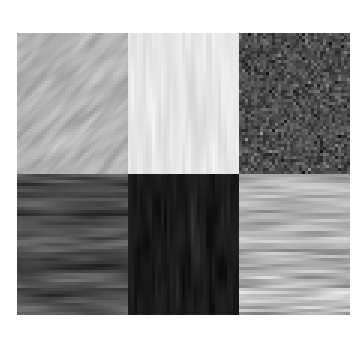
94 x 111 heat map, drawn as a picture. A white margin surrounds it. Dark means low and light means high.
The table splits into 2 rows of 3 panels. Panel 1,1: high, slanting up to the right, faint in contrast. Panel 1,2: very high, streaked downward, faint in contrast. Panel 1,3: low, fine-grained. Panel 2,1: low, streaked across. Panel 2,2: very low, streaked downward, faint in contrast. Panel 2,3: high, streaked across.
